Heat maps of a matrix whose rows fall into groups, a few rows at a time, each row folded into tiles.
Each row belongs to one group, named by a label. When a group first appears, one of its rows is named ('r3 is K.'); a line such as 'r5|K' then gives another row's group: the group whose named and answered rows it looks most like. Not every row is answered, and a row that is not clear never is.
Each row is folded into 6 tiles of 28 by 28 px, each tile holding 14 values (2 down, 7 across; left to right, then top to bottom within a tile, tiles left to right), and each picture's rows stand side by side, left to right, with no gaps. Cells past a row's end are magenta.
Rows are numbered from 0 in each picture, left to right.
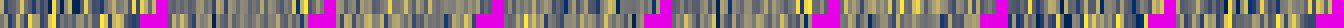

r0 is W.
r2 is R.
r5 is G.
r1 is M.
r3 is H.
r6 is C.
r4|M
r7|W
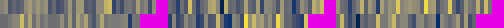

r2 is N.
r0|H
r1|C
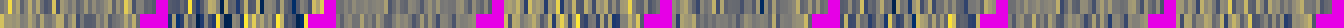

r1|C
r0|R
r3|R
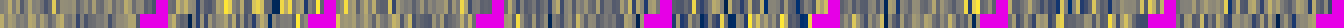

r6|W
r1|N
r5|M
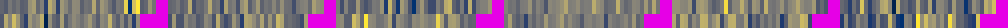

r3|N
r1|C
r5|C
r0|M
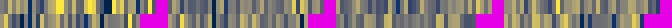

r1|M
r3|R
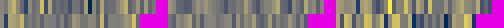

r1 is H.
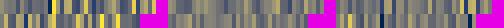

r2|M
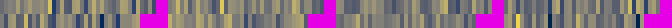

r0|G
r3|M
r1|R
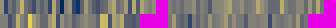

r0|W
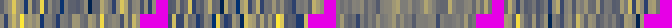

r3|M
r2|N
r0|H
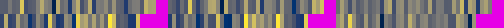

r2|M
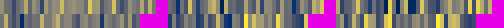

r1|C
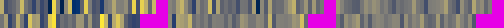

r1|H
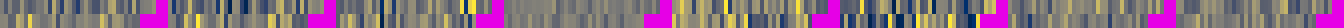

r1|W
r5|C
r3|G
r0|W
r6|N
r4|R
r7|H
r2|M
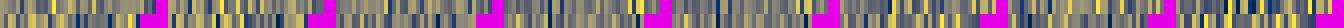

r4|M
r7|W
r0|R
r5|W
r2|G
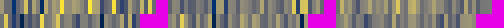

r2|G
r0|N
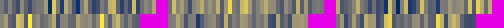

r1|G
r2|W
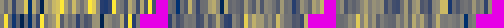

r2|H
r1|C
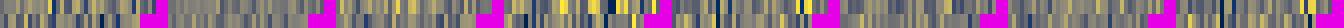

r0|G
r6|N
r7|M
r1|G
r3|N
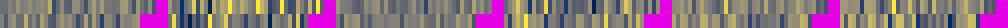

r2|H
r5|R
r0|G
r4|R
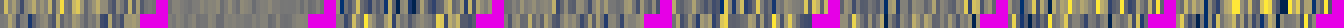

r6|N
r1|G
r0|G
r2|W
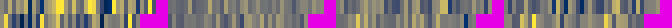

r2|H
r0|N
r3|W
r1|C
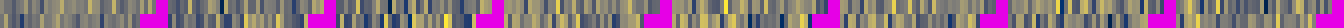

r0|N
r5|R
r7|H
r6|G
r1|C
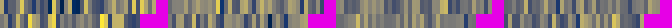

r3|C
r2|H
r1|G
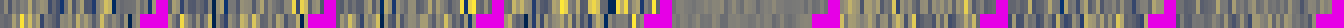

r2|M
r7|C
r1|M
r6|C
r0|H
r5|R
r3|N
